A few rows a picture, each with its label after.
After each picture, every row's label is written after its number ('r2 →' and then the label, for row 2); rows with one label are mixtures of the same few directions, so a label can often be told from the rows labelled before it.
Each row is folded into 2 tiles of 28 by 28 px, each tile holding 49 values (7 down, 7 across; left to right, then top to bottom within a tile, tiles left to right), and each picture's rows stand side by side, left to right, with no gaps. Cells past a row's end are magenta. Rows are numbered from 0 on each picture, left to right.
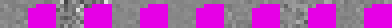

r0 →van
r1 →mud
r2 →van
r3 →van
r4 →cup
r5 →van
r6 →mud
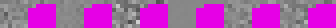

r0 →cup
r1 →mud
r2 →van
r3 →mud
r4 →van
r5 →van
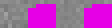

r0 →cup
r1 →mud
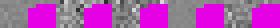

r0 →cup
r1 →mud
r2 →mud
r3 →mud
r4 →cup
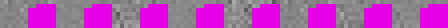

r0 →mud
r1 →van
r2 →cup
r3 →mud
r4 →mud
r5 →mud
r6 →cup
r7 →cup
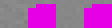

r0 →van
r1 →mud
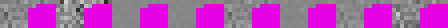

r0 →cup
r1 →mud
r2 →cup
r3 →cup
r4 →cup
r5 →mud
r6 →cup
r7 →cup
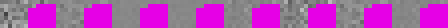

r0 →cup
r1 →van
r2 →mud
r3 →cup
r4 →mud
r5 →mud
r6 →van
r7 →mud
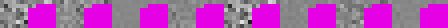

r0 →van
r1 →mud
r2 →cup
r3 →cup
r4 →van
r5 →mud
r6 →van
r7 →cup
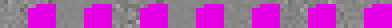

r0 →mud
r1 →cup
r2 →van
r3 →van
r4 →van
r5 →mud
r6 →cup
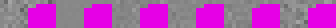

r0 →mud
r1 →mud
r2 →mud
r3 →cup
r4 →cup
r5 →van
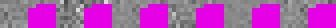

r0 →cup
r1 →mud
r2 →mud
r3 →cup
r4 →van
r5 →mud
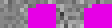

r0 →mud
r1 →cup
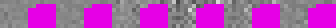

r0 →cup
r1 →van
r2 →mud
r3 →mud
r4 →mud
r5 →van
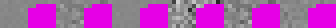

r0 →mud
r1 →van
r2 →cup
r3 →mud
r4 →van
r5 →cup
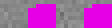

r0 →cup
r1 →cup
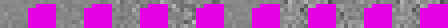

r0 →cup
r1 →van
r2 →mud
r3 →van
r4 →cup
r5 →mud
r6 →cup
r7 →mud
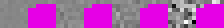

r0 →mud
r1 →cup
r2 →cup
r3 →van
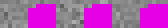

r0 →cup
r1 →van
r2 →cup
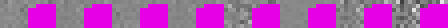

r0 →mud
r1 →mud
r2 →cup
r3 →mud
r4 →van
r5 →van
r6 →mud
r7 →mud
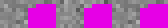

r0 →van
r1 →mud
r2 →van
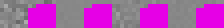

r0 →van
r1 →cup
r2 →cup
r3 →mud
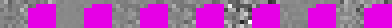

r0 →mud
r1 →mud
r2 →van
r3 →van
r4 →van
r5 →cup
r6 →mud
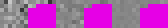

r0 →mud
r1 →van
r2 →mud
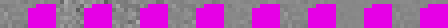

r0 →cup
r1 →mud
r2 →van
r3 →van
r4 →van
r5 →cup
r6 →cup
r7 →cup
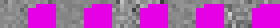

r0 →mud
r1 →van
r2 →mud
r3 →van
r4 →cup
